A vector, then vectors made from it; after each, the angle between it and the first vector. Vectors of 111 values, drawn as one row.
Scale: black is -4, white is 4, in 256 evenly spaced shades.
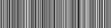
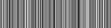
nearly parallel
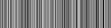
nearly opposite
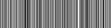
nearly opposite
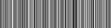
orthogonal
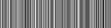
nearly opposite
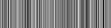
nearly opposite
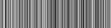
partly opposed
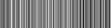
orthogonal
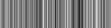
orthogonal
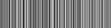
partly aligned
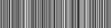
nearly parallel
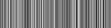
nearly opposite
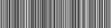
nearly parallel
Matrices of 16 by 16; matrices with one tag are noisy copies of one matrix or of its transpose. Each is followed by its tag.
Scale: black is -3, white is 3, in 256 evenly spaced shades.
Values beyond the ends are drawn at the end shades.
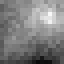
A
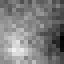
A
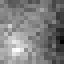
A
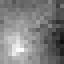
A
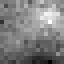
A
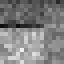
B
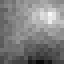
A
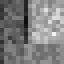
B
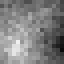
A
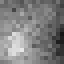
A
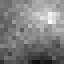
A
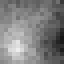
A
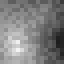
A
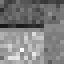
B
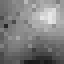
A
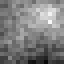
A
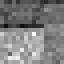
B
